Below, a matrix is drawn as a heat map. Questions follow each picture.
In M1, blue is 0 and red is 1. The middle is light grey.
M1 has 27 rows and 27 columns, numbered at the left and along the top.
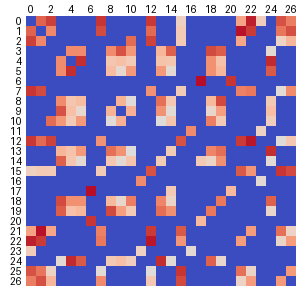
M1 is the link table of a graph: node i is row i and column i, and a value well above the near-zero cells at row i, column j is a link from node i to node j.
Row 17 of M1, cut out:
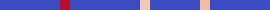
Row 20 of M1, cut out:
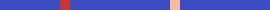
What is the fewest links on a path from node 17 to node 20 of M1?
1
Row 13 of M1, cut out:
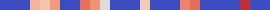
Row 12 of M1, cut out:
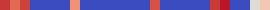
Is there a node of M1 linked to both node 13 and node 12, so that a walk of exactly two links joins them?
no
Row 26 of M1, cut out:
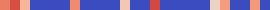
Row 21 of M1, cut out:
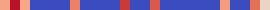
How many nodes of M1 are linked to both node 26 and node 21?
8
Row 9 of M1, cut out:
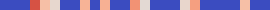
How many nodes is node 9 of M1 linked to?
10
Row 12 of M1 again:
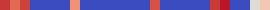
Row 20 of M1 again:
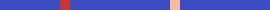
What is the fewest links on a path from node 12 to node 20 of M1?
5
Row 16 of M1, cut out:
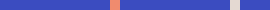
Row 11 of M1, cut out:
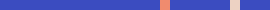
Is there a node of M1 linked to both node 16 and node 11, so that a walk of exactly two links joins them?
yes
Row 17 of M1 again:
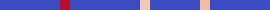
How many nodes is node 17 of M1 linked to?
3
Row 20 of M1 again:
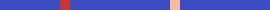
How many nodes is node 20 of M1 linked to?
2
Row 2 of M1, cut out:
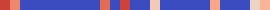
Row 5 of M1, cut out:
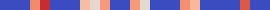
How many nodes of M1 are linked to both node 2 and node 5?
1
